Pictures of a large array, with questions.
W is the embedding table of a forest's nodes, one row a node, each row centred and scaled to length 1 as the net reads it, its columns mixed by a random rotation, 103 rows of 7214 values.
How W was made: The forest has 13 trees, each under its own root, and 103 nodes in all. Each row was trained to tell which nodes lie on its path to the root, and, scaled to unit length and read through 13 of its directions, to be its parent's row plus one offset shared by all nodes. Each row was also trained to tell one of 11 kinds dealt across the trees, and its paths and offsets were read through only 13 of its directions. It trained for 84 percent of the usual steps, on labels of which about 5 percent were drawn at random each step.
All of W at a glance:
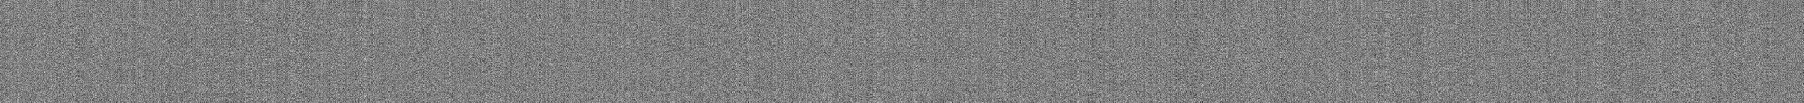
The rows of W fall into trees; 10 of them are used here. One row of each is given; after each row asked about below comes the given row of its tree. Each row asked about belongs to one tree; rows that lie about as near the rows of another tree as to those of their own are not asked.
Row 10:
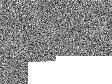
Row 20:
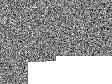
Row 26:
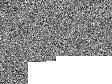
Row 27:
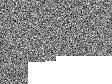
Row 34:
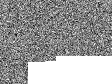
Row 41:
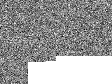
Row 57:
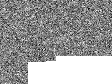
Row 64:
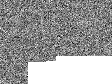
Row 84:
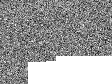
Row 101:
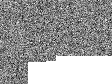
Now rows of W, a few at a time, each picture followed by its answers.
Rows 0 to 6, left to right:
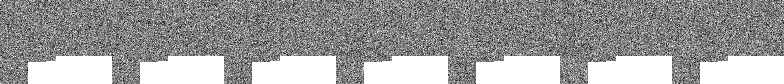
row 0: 10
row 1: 20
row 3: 84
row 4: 10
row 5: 84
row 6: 10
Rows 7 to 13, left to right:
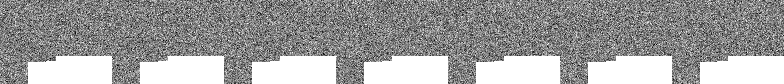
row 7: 84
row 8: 64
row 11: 20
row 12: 84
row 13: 34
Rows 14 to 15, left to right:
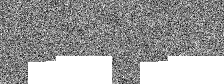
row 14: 10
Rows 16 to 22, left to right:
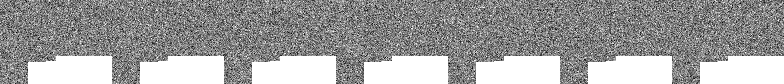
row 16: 10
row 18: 20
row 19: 34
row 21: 64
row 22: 26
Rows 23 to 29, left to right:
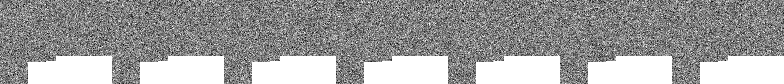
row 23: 84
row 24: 101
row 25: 41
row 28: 57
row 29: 101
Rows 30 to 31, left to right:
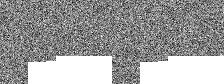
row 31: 26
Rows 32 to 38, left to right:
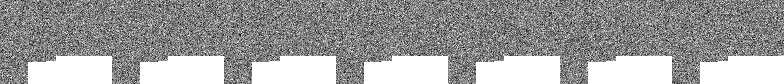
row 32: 101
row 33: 101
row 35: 34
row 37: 84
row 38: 26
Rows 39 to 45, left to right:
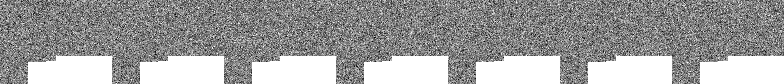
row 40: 10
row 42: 10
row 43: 10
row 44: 101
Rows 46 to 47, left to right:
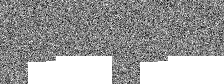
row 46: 84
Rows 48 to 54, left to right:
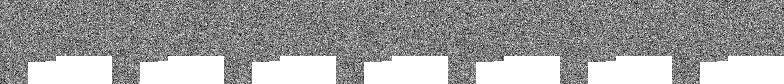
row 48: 27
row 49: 26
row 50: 34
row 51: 10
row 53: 26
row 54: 34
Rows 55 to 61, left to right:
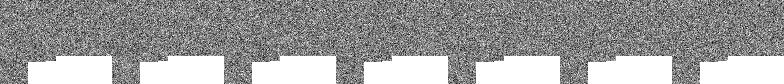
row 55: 27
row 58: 101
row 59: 84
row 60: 101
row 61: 101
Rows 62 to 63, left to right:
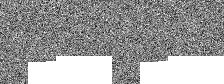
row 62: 26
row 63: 64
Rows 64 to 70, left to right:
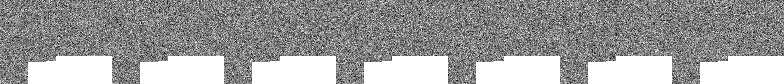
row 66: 20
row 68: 41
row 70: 26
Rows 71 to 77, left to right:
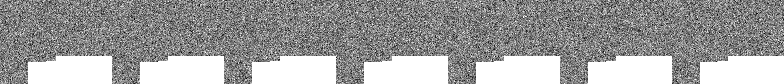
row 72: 101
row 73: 26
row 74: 64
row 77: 27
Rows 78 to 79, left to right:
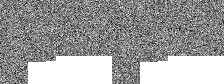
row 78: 64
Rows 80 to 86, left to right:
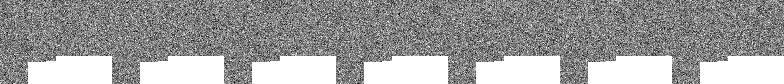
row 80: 84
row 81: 41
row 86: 41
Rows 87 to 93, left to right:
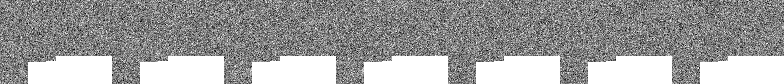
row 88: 41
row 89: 84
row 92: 26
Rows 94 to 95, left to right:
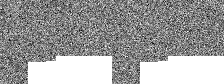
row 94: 101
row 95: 10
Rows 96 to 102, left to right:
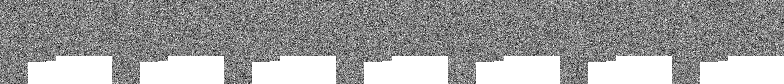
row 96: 64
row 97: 10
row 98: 26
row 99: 84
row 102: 101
